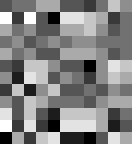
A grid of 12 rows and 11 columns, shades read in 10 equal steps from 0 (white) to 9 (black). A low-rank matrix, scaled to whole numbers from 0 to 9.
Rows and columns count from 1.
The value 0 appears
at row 2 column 1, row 2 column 3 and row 11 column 1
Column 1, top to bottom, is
6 0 3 5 3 6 4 7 4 1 0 9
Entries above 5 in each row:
4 4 3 1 3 5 3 5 2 4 5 6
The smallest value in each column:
0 2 0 2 1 1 1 1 3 1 2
